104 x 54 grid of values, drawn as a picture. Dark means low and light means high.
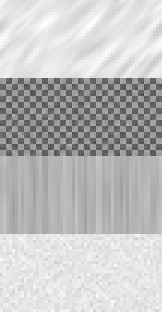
It is made of 4 by 1 panels. Panel 1,1: very high, slanting up to the right, faint in contrast. Panel 2,1: middling, checkered, strong in contrast. Panel 3,1: high, streaked downward, faint in contrast. Panel 4,1: very high, fine-grained, faint in contrast.
